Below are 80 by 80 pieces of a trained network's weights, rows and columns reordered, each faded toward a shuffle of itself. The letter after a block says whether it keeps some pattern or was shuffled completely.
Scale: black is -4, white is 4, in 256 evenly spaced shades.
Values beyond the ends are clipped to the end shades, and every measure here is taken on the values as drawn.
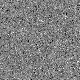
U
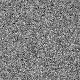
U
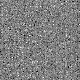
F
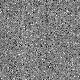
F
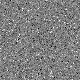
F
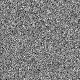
F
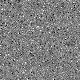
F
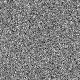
U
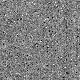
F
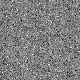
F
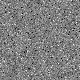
U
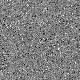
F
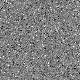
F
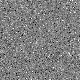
U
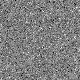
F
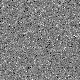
U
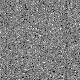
F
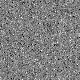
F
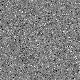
U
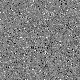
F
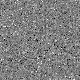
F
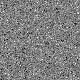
U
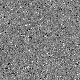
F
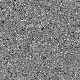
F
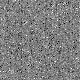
F
